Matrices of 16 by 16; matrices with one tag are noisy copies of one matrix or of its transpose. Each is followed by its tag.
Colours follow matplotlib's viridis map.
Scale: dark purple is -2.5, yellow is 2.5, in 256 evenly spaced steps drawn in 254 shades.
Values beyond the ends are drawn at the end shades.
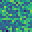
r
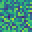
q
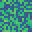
q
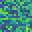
r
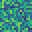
q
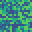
r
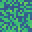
q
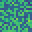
q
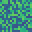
q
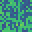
r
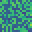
q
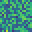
q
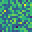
q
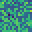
q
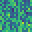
r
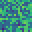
r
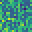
r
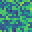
r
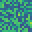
q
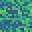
r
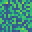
q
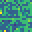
r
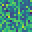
r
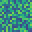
q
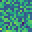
q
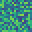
q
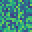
r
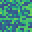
r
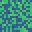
q
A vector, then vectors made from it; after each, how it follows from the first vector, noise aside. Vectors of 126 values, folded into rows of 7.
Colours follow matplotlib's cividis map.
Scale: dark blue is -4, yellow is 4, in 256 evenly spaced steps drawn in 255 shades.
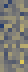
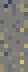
partly zeroed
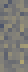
shrunk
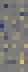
partly zeroed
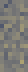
shrunk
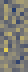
wrapped around
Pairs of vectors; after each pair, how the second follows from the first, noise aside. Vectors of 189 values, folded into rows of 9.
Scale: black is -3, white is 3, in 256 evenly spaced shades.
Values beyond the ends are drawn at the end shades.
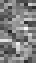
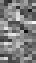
reversed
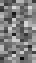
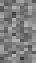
shrunk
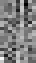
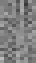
shrunk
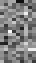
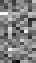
reversed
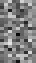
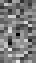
sign-scrambled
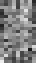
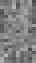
shrunk
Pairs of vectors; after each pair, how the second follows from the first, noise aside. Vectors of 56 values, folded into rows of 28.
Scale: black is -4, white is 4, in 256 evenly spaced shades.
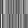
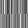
shuffled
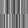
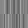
shrunk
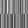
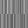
shrunk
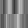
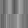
shrunk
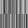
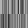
shuffled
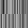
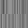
shrunk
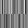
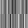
shuffled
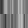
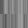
shrunk
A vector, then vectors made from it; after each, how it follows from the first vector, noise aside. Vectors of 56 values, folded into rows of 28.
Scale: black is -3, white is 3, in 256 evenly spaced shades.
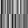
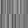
shrunk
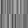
shrunk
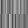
shrunk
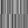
shrunk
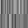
shrunk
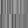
shrunk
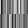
copied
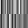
copied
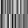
copied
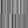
shrunk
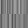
shrunk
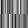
copied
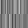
shrunk
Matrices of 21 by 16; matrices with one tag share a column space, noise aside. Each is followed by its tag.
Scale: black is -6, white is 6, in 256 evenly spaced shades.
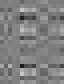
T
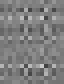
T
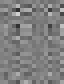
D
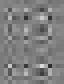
T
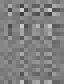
D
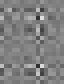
T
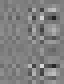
T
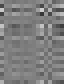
D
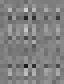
T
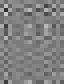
D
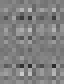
T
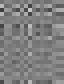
D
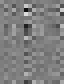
D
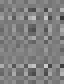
T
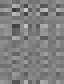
D
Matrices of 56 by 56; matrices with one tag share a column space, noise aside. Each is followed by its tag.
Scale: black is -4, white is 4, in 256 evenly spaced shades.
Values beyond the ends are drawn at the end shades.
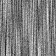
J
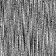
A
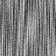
J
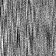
A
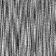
A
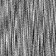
A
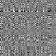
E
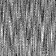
A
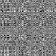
E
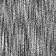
A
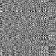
E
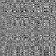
E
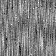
A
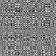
E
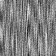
A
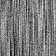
J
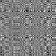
E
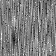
A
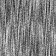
A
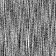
A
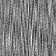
A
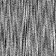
A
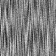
A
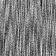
A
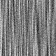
J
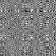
E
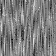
A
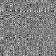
E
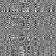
E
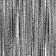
J
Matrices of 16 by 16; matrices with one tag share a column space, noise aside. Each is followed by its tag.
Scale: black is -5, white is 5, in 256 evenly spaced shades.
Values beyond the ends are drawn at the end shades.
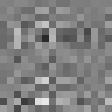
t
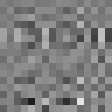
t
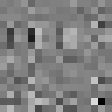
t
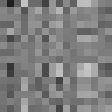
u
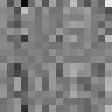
u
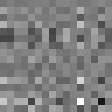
t
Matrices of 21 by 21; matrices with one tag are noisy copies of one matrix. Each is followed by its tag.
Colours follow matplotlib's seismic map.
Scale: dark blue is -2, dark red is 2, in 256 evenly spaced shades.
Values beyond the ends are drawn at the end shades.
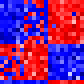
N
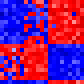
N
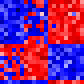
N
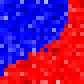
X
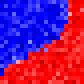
X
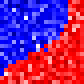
X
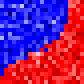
X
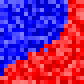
X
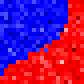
X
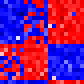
N
